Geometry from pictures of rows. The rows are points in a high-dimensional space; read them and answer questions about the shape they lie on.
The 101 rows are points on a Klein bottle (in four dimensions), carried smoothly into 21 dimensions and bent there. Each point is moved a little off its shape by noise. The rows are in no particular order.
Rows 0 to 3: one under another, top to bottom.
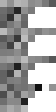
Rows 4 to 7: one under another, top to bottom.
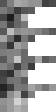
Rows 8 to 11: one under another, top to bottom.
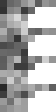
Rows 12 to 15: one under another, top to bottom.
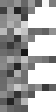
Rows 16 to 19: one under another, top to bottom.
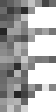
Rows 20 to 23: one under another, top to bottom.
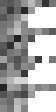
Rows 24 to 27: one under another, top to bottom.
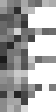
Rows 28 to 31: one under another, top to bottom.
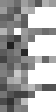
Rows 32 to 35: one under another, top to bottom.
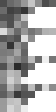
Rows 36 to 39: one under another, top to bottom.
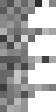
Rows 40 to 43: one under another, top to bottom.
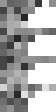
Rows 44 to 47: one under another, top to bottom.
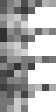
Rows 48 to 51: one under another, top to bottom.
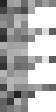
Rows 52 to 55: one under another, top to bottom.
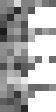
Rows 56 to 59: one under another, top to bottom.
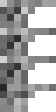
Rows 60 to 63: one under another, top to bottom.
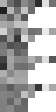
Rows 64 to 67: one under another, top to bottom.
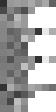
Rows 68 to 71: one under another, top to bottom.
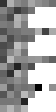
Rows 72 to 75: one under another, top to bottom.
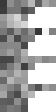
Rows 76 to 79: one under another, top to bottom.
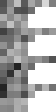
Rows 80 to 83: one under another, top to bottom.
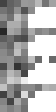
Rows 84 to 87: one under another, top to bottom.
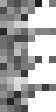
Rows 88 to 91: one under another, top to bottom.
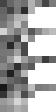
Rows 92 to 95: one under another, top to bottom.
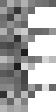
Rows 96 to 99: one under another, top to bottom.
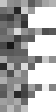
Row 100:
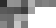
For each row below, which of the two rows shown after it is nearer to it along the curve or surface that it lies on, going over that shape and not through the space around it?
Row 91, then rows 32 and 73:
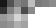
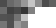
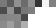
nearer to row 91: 32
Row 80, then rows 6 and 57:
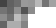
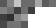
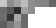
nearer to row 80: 6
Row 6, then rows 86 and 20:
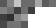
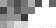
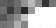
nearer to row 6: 20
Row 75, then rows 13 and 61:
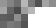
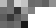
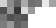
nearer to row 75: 13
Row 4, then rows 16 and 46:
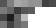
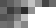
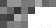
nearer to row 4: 16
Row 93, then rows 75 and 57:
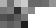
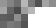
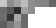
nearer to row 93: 75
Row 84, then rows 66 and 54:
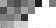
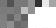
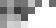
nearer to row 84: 54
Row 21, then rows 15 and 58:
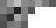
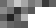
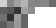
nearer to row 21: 58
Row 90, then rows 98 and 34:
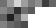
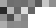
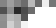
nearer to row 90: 98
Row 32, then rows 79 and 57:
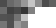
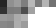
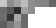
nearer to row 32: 79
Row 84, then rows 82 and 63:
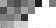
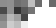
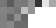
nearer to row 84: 82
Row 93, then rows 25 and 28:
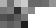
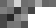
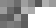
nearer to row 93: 28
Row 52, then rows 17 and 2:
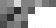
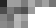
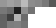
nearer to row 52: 2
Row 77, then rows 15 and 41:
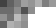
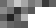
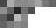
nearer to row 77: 41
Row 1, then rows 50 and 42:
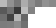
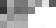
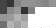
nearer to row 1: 50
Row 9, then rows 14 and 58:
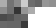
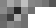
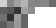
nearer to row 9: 14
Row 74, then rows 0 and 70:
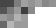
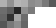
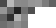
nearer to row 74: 70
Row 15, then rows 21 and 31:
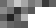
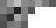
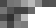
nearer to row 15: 31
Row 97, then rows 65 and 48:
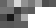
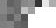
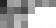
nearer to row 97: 48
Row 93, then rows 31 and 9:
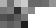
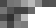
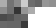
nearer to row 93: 9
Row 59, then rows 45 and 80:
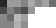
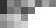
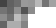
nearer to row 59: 80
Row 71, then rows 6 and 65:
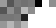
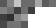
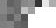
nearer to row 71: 65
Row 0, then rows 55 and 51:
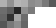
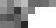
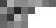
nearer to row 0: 51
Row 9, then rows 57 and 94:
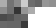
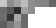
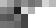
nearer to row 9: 94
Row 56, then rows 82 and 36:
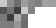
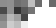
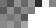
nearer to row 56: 36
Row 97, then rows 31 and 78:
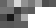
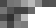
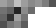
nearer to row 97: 31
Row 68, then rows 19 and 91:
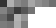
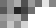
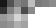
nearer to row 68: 91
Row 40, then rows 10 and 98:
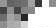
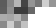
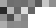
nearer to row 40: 10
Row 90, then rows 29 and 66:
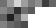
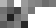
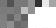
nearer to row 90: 29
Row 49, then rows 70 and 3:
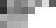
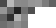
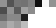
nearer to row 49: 70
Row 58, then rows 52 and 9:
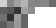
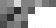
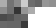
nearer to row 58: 52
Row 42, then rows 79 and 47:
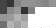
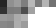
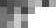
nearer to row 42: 47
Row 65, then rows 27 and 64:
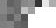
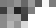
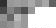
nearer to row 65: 27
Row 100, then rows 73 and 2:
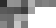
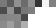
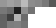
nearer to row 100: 2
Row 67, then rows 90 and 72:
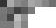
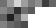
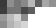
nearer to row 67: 90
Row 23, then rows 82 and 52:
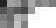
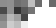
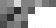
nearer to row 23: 52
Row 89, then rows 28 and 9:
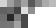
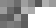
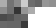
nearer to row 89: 9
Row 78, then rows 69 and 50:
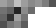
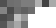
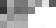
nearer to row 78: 69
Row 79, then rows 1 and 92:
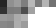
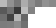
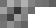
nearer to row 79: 92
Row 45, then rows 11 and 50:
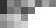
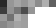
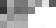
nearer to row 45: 50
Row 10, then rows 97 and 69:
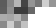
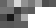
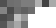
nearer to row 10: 69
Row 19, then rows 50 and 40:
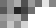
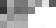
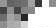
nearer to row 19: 40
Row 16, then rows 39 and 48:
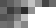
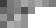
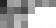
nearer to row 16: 48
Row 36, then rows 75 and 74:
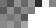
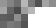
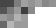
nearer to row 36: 75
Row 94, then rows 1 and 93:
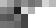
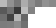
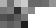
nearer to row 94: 93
